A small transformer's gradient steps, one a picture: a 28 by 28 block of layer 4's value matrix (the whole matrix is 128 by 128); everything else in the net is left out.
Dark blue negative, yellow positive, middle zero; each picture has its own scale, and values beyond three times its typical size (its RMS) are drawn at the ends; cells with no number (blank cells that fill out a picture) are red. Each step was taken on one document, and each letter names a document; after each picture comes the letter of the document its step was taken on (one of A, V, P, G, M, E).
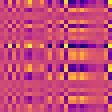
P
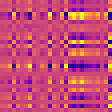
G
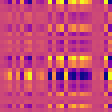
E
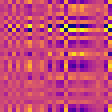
P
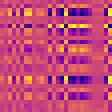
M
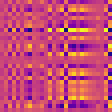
P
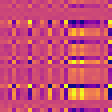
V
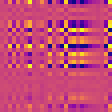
P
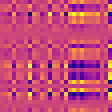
G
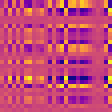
M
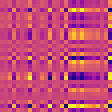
V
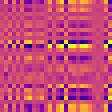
M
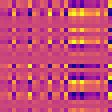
G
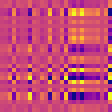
G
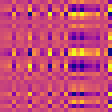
G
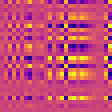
P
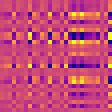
G
